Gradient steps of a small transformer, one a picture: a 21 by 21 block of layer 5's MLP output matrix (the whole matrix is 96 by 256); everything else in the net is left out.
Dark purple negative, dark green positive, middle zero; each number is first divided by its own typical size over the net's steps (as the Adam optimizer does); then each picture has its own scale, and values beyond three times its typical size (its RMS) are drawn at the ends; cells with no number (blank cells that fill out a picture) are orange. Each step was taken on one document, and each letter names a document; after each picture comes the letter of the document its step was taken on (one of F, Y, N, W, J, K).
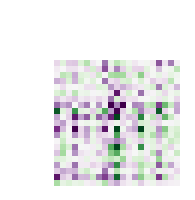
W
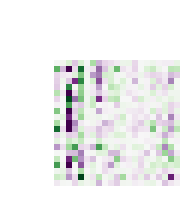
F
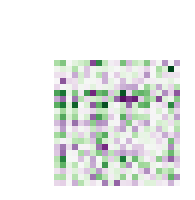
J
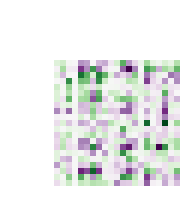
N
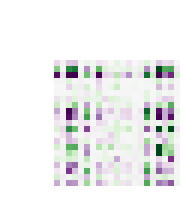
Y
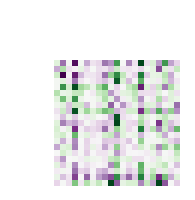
W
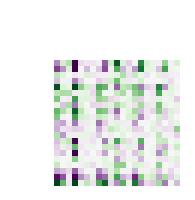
W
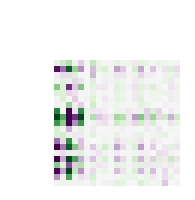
F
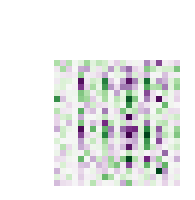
N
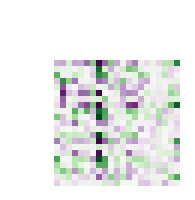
W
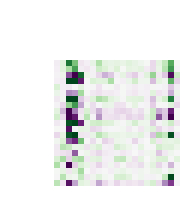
F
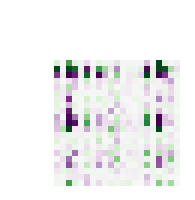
Y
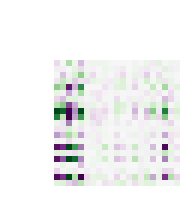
F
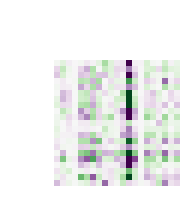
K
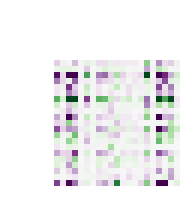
Y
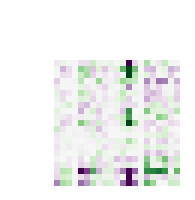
K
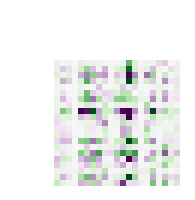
K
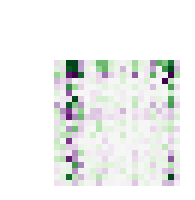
F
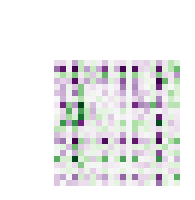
W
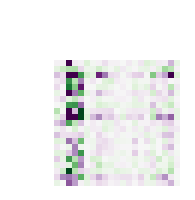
F
